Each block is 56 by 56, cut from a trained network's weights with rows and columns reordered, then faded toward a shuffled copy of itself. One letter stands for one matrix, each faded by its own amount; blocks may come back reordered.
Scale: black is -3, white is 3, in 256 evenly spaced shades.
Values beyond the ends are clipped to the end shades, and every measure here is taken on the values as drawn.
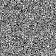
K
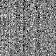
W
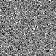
K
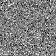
K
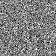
K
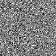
K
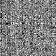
W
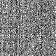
W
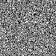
K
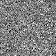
K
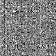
W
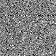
K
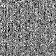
W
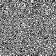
K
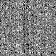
W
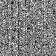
W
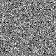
K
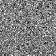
K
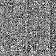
W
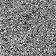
K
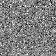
K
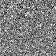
K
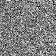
K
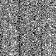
W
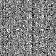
W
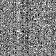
W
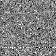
K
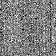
W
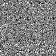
K
